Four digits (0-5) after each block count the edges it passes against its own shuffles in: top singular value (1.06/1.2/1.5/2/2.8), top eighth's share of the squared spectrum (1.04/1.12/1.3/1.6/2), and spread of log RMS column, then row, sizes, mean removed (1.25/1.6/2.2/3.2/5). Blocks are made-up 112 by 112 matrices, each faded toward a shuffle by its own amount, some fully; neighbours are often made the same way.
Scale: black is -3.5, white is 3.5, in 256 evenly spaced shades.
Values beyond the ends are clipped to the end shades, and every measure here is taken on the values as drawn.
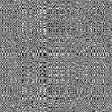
5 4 4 4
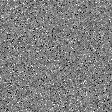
0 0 0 0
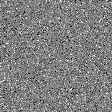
0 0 1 0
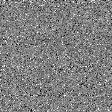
1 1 0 2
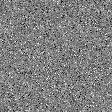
0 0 0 0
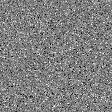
0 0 0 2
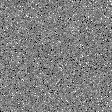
0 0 0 0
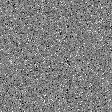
0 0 0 0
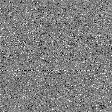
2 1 0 2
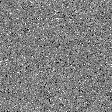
1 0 0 1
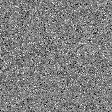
0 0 0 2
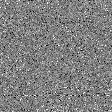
1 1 0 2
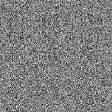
4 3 2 2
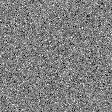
2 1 0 0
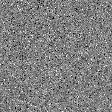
1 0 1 0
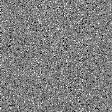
2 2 2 0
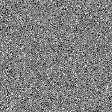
2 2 2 0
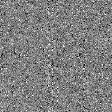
3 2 3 0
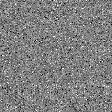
3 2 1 1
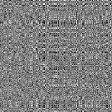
5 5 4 3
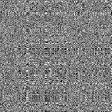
5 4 3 3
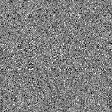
4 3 1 2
